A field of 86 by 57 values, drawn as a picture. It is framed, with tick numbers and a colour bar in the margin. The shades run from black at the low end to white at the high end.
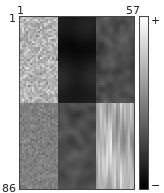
It is made of 2 by 3 panels. Panel 1,1: high, fine-grained. Panel 1,2: very low, smooth, faint in contrast. Panel 1,3: low, blotchy, faint in contrast. Panel 2,1: middling, fine-grained, faint in contrast. Panel 2,2: low, blotchy, faint in contrast. Panel 2,3: high, streaked downward.
